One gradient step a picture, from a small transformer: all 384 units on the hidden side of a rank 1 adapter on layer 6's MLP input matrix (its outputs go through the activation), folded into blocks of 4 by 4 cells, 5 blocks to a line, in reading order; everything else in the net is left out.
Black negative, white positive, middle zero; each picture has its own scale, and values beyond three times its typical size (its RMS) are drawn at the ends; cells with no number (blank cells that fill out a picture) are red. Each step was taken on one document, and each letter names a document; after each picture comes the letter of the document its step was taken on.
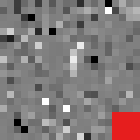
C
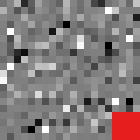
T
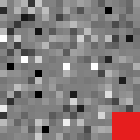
T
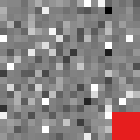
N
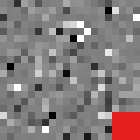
N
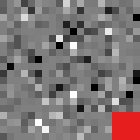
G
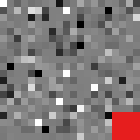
G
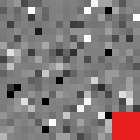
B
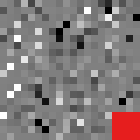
N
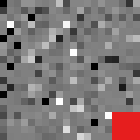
G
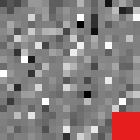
C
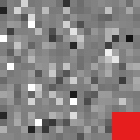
T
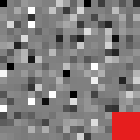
T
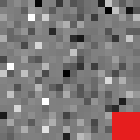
N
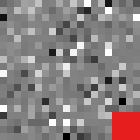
N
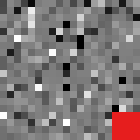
N
